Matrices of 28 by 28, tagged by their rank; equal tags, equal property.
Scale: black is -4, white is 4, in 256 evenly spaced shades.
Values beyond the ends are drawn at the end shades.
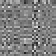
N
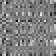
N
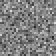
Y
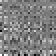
N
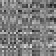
N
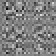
N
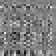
N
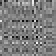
N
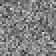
Y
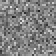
Y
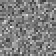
Y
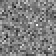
Y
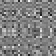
N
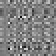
N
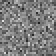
Y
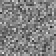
Y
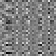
N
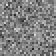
Y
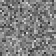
Y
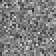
Y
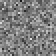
Y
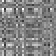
N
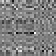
N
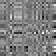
N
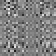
N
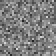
Y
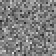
Y
